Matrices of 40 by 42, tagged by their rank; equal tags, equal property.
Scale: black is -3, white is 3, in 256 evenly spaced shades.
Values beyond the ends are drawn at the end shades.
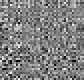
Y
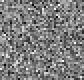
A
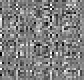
Y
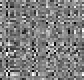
Y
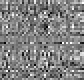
Y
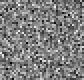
A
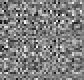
Y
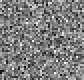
A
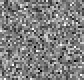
A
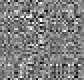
Y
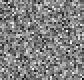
A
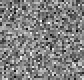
A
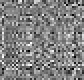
Y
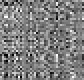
Y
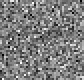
A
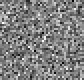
A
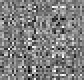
Y
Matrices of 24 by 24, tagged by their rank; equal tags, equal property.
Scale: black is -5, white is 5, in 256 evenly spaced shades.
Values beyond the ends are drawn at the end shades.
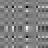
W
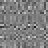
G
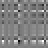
W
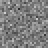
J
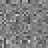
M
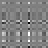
W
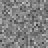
J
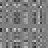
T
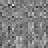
M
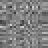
G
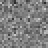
M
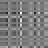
W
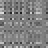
T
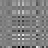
W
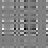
W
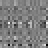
T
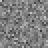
J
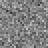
J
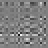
T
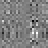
G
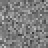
J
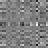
T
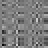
T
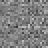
M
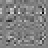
G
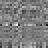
G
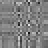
G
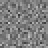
M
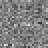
M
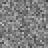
J
